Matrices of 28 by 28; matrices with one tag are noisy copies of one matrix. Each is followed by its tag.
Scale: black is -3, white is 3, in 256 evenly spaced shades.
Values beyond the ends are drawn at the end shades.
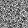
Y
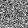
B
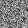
Y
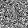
B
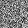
Y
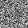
B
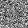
B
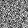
Y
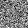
B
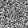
B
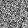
Y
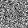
B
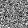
B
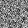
Y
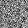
Y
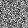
Y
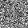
B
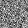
Y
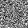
B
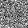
B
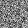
Y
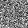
B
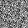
Y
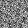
Y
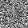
B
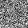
B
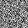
Y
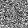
B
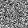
B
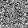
B
